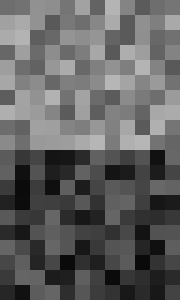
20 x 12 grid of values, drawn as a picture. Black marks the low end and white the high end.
Histogram: flat. Seam: horizontal, 50% of the way down, the top part higher. Average level on the scale: 40%.
